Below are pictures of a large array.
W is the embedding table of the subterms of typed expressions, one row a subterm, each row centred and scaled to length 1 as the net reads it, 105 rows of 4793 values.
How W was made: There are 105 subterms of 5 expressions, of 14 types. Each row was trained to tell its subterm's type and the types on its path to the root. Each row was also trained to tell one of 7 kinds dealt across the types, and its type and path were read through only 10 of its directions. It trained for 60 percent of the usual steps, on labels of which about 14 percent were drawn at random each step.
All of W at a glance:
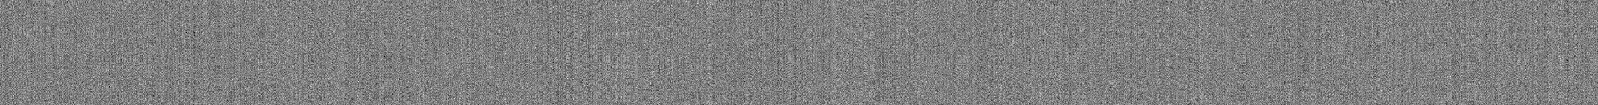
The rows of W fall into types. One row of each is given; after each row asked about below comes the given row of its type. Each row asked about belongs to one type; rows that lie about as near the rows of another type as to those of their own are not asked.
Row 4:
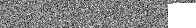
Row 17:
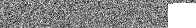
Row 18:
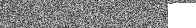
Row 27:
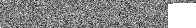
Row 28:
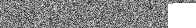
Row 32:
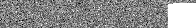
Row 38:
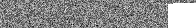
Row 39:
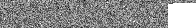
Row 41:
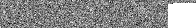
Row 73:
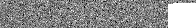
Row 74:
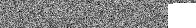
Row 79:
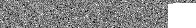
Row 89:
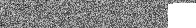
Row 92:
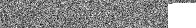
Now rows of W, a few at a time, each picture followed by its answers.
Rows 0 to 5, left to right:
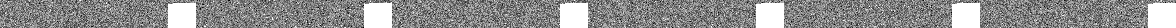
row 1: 74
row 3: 79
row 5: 41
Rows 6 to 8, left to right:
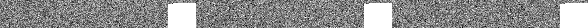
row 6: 73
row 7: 27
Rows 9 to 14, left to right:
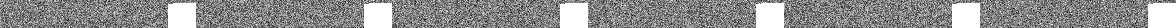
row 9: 92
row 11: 41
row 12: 38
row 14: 28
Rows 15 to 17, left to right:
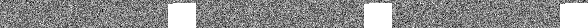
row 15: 4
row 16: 32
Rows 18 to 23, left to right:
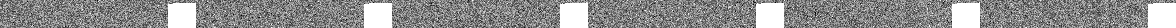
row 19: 41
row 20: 39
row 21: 4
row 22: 92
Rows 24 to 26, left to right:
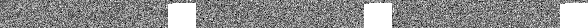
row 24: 18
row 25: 73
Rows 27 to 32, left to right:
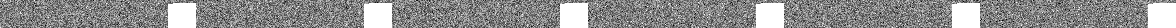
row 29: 39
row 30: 39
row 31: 28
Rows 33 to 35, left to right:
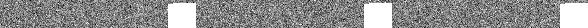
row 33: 92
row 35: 32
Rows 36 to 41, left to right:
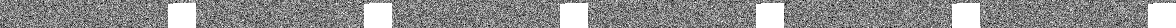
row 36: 73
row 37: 41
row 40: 18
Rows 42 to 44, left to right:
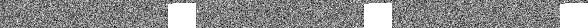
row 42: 18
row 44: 27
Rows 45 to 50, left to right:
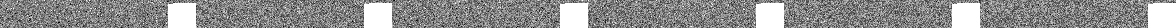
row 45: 17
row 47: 39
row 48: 92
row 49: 89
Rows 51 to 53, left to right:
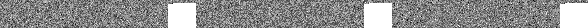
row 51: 4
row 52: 89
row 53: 28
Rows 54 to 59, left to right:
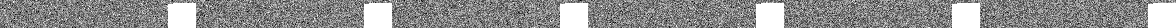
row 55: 92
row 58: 89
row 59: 73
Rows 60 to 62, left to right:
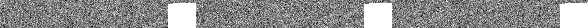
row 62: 74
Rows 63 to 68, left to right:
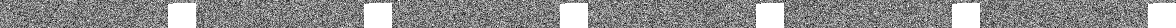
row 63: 4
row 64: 92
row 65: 32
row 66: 41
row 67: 73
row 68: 73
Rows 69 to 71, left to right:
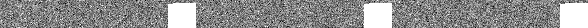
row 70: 32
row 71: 74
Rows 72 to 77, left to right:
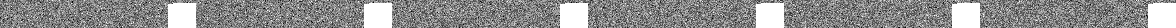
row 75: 18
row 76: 92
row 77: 41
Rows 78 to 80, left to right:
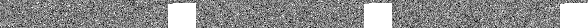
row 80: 4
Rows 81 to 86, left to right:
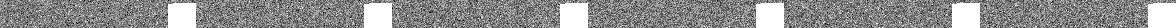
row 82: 39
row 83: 39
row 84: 4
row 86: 4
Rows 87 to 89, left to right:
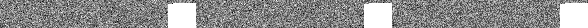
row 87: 41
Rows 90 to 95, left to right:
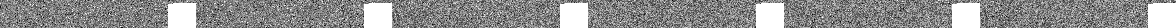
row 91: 18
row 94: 18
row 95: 27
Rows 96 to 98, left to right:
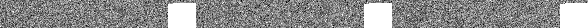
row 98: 27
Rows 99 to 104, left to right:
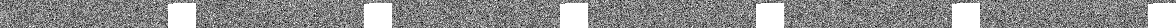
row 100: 73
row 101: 79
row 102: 27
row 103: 18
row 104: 17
